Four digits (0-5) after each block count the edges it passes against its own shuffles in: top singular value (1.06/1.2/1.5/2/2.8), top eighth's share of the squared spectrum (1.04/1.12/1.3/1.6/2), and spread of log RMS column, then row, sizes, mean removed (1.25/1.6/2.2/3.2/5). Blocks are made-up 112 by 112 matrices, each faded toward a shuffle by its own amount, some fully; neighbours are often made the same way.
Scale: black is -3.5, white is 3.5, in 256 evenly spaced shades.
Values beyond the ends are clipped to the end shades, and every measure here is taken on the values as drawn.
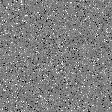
0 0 0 0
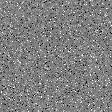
3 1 0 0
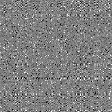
5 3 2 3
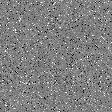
2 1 0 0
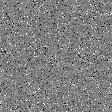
1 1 0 0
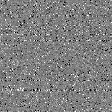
4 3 2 2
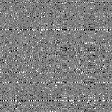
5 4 2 3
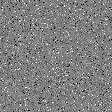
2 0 0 0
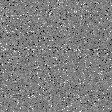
3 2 0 1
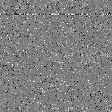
4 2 0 1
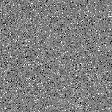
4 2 1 1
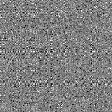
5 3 2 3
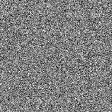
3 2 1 0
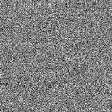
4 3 2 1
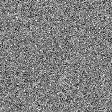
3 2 1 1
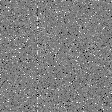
2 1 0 0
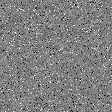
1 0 0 0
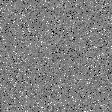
1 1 0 0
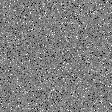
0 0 0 0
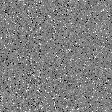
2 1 1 0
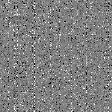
3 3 3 0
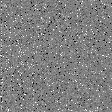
2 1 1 0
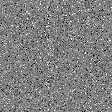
1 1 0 0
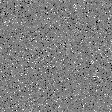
0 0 0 0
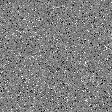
0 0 0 0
